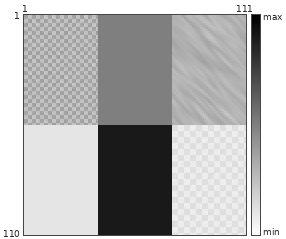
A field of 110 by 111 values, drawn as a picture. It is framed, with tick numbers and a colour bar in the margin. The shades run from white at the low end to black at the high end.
It is made of 2 by 3 panels. Panel 1,1: low, checkered. Panel 1,2: middling, flat. Panel 1,3: low, slanting down to the right, faint in contrast. Panel 2,1: very low, flat. Panel 2,2: very high, flat. Panel 2,3: very low, checkered, faint in contrast.
